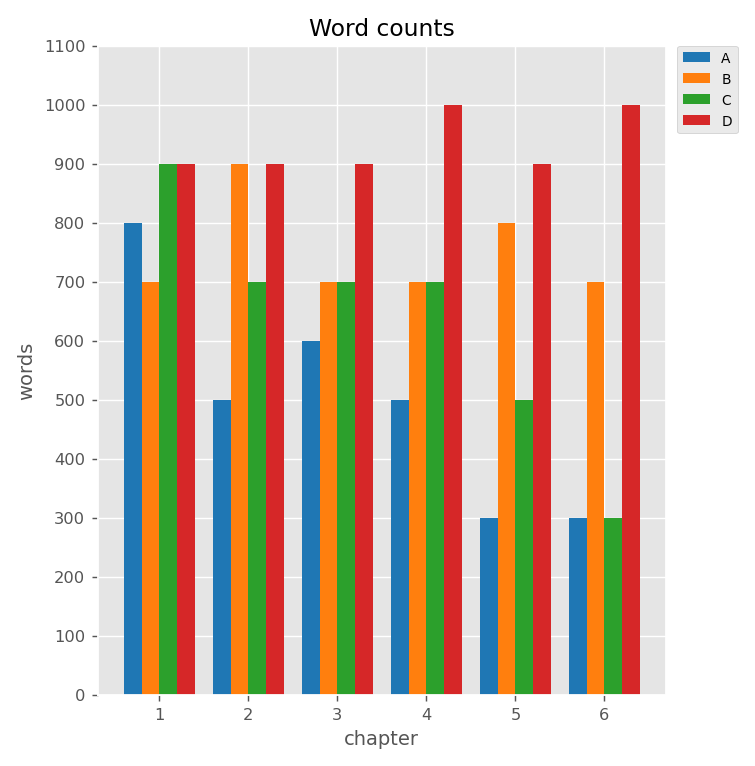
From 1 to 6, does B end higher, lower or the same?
the same
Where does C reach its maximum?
1
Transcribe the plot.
Title: Word counts
x-axis: chapter, ticks 1 2 3 4 5 6
y-axis: words, ticks 0 100 200 300 400 500 600 700 800 900 1000 1100
Legend: A, B, C, D
Values:
A: 800 500 600 500 300 300
B: 700 900 700 700 800 700
C: 900 700 700 700 500 300
D: 900 900 900 1000 900 1000
